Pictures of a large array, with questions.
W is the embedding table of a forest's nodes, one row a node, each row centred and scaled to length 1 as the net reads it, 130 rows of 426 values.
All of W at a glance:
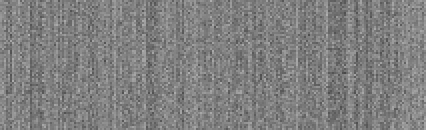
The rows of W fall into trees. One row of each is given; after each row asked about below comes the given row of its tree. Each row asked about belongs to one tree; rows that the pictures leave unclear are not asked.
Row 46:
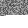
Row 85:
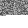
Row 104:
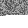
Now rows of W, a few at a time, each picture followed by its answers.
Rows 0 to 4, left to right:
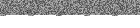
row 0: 46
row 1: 85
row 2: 104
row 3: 46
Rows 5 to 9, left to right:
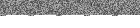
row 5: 46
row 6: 85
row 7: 104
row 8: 46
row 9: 104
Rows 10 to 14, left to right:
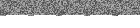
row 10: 85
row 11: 46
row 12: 104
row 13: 104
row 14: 85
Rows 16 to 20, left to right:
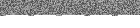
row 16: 46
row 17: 85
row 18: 46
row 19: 104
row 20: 104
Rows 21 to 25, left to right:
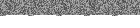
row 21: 104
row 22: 46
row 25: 104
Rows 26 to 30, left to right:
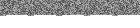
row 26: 85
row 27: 104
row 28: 85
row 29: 104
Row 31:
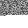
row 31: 85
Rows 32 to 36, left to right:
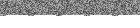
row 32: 46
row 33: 85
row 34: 104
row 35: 104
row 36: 85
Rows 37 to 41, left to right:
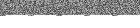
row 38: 46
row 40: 46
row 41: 46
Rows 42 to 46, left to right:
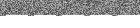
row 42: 104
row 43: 104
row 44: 104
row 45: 85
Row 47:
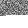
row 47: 104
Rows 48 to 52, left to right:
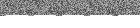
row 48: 46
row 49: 85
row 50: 104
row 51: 104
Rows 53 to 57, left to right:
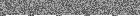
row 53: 104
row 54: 104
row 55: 46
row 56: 104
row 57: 46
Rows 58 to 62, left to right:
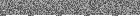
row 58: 104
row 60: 104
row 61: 104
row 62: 85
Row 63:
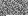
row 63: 104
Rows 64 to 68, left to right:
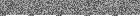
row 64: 104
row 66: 104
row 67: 85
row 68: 104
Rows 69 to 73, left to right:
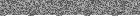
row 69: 85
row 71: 85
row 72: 85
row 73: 85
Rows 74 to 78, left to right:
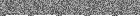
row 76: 104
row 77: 85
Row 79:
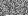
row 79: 104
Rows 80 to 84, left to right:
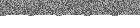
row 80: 104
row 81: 104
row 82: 46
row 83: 85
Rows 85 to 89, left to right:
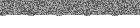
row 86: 85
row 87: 46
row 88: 85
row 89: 104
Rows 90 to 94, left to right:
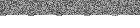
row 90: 85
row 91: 85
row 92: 85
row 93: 85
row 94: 46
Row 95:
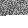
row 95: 104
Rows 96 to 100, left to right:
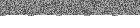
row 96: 104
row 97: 46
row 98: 46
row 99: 85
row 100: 46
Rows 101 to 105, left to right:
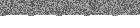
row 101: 104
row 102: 85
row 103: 104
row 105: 46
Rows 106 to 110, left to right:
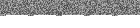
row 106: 46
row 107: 104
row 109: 104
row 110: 104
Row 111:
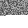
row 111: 85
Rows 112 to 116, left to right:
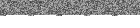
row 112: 85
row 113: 85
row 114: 104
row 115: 85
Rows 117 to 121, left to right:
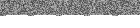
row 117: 85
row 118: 85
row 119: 46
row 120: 46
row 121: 85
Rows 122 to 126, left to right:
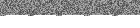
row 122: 46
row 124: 104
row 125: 46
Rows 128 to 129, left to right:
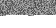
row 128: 104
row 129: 46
